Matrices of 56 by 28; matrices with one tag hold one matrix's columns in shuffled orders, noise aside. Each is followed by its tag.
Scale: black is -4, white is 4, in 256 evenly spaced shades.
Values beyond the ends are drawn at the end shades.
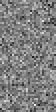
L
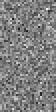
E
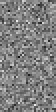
L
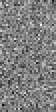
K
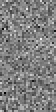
E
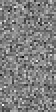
L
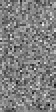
K
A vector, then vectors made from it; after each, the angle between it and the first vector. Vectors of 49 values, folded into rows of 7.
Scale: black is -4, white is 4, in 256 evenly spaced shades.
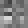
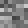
partly aligned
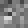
nearly parallel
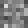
partly opposed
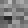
nearly opposite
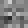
nearly opposite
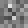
partly opposed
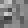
nearly opposite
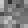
partly aligned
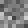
partly aligned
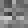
nearly parallel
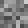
partly opposed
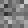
partly aligned
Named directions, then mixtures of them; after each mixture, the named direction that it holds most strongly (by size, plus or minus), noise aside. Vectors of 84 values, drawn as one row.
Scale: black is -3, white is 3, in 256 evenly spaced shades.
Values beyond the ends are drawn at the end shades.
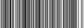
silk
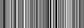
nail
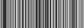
nail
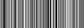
nail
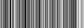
silk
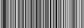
nail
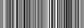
nail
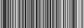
silk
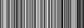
silk
